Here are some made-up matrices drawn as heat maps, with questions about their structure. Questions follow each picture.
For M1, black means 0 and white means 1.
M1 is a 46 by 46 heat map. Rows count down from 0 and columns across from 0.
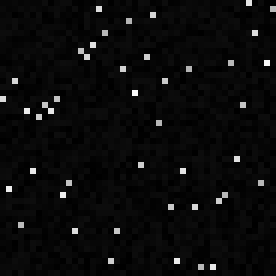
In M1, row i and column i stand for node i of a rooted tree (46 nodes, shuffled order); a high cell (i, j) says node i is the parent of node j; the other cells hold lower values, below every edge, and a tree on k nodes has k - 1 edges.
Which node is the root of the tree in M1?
34
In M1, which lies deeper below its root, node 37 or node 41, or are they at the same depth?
node 41
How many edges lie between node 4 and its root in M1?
5
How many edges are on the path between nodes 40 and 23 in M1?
10
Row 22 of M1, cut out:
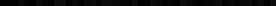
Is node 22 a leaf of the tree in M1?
yes
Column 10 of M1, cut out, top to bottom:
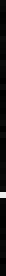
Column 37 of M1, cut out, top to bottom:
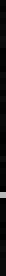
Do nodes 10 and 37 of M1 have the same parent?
yes
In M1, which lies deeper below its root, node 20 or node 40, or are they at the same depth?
the same depth
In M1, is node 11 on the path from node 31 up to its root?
yes
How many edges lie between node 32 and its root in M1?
1
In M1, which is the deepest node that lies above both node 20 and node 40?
28
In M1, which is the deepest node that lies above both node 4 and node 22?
28
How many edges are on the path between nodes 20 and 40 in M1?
6
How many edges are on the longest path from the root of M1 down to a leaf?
8
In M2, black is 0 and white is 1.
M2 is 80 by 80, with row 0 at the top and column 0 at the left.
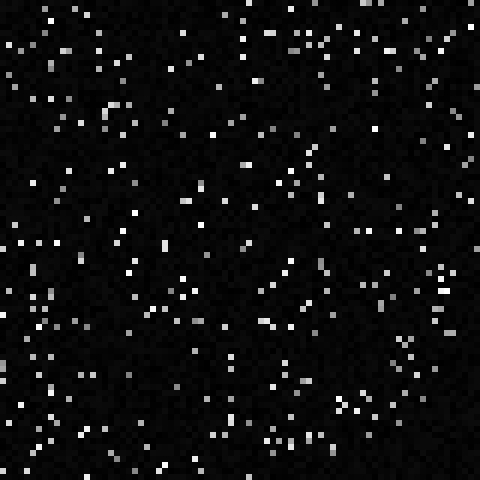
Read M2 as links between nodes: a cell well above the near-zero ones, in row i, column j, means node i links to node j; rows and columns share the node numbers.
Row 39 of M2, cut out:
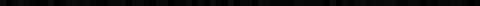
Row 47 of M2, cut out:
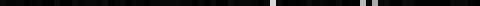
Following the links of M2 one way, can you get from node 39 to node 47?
no
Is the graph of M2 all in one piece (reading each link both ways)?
no
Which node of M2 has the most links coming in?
node 8
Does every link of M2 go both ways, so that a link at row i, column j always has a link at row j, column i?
yes
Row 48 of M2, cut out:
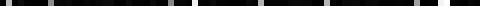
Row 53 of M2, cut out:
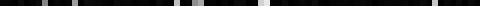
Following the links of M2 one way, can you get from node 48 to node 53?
yes
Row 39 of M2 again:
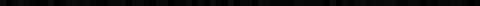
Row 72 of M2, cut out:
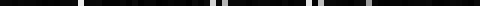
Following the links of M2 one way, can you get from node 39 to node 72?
no
